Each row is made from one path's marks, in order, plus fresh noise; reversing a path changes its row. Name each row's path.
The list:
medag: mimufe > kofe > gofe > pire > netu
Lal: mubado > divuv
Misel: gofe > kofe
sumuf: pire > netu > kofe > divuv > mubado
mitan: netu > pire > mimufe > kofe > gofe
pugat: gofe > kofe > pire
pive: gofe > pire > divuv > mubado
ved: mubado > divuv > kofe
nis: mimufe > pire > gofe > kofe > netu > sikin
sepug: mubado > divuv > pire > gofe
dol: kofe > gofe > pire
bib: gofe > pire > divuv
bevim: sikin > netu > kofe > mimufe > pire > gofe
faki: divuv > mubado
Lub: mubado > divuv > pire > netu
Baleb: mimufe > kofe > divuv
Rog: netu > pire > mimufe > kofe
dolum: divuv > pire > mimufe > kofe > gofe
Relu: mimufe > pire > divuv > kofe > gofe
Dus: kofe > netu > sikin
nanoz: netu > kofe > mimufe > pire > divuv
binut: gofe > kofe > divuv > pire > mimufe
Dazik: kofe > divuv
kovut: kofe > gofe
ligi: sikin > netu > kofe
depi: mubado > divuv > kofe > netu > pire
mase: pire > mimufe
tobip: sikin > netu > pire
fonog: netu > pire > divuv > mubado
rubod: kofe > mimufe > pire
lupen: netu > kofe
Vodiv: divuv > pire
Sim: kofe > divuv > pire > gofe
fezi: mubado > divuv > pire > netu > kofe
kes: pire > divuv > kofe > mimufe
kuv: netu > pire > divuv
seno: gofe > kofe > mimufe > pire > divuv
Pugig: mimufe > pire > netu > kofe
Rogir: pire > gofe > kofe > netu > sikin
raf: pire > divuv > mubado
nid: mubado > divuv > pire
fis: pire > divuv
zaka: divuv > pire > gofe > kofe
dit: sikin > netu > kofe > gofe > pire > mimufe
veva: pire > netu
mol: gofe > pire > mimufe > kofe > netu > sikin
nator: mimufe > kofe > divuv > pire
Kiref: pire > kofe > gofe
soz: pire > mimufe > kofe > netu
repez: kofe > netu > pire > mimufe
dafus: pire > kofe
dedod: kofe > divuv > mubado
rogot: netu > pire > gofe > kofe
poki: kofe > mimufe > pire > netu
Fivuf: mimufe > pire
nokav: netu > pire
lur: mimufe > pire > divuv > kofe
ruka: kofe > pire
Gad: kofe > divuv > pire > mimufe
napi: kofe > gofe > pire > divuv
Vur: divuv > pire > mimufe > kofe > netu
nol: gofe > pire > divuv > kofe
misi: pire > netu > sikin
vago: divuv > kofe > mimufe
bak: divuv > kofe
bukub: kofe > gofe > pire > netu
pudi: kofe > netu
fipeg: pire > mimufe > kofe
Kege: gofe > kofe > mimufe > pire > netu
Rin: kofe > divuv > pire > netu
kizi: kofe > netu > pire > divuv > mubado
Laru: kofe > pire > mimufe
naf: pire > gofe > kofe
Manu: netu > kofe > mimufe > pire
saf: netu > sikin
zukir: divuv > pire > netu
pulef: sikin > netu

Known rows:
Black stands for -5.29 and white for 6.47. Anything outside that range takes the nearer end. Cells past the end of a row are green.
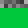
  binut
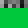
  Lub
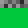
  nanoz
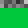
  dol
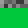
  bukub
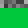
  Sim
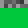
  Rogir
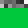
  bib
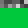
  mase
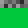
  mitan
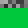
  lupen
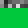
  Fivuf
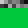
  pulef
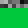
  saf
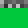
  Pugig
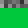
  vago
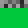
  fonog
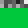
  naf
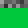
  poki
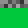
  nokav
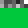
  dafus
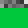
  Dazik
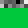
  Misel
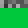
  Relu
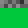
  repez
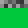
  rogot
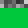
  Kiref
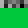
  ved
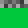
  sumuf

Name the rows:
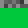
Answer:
Gad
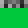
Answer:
fezi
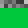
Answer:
napi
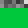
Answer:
ruka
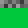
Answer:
Manu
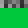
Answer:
depi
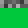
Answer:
soz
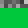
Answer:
kes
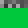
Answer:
medag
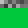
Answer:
ligi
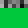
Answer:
nid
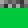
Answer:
Rog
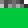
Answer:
fis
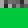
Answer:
zukir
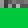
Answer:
nator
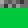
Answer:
bevim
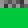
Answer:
kizi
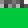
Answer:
raf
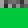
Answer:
Vur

